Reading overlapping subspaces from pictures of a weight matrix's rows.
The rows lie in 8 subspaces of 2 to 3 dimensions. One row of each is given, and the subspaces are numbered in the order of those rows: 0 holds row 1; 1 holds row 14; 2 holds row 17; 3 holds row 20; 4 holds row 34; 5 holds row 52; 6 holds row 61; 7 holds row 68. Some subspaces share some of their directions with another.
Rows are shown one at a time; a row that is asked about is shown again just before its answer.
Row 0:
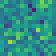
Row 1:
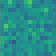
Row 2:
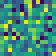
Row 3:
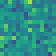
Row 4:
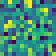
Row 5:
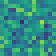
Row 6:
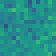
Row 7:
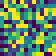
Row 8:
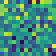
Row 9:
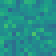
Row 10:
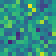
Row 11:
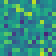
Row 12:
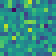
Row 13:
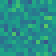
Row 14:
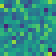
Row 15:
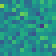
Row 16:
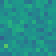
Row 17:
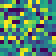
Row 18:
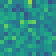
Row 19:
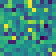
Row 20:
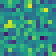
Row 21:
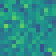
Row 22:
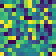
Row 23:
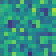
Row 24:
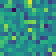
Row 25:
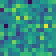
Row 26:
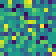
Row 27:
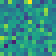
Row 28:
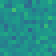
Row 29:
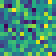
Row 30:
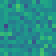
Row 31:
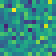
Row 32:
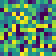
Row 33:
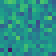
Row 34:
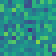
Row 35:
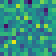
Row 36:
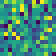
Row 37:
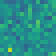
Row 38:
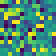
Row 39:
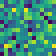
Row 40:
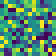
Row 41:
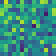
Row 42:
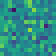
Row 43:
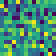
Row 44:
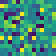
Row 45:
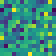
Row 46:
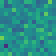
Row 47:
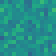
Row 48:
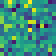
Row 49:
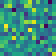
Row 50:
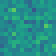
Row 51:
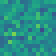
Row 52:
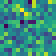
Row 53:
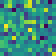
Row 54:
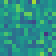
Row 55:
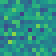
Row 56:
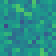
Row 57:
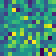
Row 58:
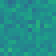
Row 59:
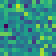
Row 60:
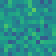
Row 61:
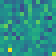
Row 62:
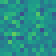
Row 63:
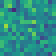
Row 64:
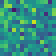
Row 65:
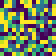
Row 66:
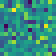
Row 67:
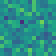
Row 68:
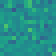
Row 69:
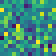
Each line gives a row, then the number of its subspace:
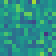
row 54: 1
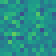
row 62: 2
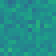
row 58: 6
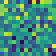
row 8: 0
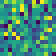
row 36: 6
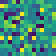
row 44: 2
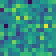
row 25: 4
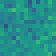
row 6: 2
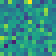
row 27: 3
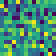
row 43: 1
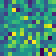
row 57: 5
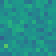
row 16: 3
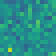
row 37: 6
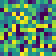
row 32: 4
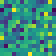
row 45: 4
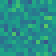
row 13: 7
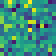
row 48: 6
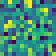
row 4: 3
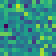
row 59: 5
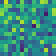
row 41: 0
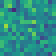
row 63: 0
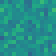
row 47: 4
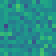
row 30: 5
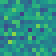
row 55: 2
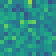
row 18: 5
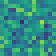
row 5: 5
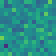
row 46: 3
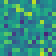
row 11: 1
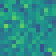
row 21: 1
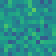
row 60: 7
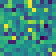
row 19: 7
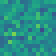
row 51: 2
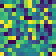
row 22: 7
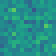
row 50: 1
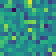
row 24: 5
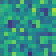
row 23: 3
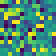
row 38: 2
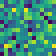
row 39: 7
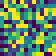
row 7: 1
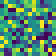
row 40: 5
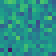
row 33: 6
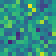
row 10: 7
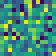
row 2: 6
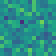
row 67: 5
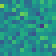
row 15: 2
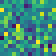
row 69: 4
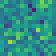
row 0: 7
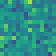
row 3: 3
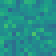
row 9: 0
